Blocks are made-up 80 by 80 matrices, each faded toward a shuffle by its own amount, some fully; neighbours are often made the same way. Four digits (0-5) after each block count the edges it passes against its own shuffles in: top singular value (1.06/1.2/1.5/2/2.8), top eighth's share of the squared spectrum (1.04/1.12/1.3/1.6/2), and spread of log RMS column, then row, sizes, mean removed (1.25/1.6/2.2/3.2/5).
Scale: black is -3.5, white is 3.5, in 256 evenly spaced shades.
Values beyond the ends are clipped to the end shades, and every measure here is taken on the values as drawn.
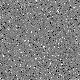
0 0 0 0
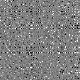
4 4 2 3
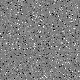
2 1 0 0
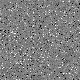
2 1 0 0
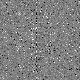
3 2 1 1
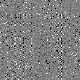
4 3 2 1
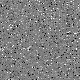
2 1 0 0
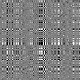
5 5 4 4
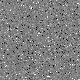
0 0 0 0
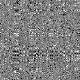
4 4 2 3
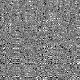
4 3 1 2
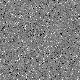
2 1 0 1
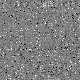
2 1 0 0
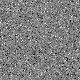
0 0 0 1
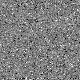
1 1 0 1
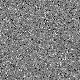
0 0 0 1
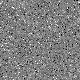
0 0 0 0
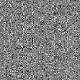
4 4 3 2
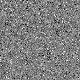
2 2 1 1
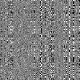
4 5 4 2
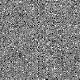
3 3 2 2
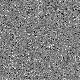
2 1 0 0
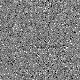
3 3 1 0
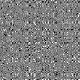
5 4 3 2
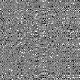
4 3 2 2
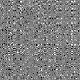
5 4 2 3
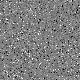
0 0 0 0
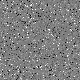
1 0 0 0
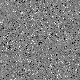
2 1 0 0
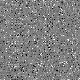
3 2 1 1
